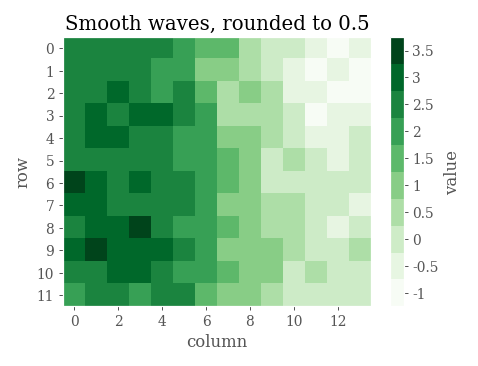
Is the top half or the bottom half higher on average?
bottom
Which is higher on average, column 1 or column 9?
column 1
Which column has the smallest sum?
12
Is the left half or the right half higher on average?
left
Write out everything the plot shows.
Title: Smooth waves, rounded to 0.5
x-axis: column, ticks 0 2 4 6 8 10 12
y-axis: row, ticks 0 1 2 3 4 5 6 7 8 9 10 11 (0 at the top)
Colour bar: value, ticks -1 -0.5 0 0.5 1 1.5 2 2.5 3 3.5
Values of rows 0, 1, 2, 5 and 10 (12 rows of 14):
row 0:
2.5 2.5 2.5 2.5 2.5 2 1.5 1.5 0.5 0 0 -0.5 -1 -0.5
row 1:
2.5 2.5 2.5 2.5 2 2 1 1 0.5 0 -0.5 -1 -0.5 -1
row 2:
2.5 2.5 3 2.5 2 2.5 1.5 0.5 1 0.5 -0.5 -0.5 -1 -1
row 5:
2.5 2.5 2.5 2.5 2.5 2 2 1.5 1 0 0.5 0 -0.5 0
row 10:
2.5 2.5 3 3 2.5 2 2 1.5 1 1 0 0.5 0 0
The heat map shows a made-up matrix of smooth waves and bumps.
